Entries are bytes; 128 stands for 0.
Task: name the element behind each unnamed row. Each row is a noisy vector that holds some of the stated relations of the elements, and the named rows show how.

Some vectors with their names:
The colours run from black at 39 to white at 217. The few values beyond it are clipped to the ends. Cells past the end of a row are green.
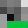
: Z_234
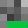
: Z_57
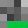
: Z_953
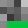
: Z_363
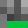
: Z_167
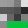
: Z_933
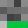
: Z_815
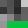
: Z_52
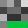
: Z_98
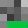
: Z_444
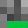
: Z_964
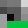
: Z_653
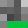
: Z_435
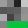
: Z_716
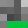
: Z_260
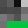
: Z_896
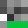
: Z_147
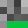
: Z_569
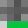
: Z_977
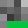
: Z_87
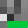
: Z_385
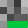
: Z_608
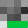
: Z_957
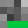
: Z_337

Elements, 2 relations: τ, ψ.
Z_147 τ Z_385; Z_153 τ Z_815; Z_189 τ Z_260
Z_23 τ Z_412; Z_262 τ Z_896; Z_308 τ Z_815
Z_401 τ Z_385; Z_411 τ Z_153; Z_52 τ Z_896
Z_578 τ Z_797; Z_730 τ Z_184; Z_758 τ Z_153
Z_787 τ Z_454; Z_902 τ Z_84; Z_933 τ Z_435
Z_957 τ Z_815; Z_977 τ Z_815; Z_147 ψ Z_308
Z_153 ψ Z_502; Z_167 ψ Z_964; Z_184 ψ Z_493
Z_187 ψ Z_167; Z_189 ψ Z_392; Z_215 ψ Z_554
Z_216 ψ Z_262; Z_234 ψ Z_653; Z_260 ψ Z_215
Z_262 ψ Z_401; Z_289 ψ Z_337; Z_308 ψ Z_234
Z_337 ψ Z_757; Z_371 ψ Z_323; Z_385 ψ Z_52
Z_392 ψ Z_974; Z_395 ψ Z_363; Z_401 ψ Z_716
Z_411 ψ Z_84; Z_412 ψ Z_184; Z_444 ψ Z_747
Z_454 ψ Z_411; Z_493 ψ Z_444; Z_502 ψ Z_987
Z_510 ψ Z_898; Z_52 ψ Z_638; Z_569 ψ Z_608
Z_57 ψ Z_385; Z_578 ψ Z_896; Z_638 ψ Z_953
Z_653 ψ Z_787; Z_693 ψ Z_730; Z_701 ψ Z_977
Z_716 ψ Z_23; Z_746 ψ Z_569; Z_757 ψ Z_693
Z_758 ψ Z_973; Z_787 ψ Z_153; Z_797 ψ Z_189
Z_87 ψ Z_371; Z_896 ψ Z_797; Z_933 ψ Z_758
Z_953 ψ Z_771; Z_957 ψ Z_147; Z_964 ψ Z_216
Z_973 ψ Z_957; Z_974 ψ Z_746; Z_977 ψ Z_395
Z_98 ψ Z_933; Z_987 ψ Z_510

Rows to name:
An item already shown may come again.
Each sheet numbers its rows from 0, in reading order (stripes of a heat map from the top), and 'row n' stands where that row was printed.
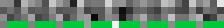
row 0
Z_392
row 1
Z_84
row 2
Z_716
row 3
Z_653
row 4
Z_153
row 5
Z_902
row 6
Z_23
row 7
Z_973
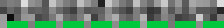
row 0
Z_234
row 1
Z_184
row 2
Z_902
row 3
Z_716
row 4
Z_730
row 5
Z_787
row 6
Z_187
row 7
Z_933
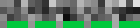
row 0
Z_216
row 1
Z_52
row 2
Z_502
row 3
Z_974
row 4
Z_758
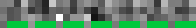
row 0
Z_797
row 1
Z_262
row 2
Z_401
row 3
Z_898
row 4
Z_189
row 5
Z_974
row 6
Z_578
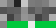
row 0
Z_716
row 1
Z_308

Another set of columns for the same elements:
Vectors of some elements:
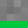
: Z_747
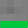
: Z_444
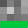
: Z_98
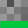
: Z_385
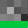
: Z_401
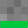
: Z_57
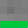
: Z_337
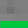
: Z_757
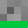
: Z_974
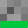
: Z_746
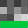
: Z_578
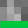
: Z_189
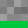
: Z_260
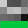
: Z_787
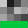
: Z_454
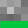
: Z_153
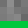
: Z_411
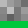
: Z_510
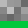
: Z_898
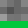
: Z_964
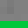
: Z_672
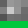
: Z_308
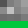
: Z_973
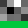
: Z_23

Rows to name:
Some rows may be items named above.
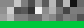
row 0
Z_730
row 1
Z_933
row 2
Z_52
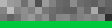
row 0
Z_502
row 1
Z_385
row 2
Z_716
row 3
Z_401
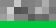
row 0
Z_730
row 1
Z_234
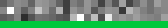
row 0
Z_147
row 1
Z_308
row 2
Z_797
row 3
Z_84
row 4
Z_896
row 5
Z_815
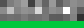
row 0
Z_973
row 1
Z_758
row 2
Z_147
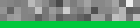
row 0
Z_392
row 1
Z_510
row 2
Z_957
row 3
Z_608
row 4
Z_184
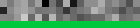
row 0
Z_435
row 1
Z_902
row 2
Z_262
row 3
Z_653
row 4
Z_187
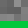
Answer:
Z_716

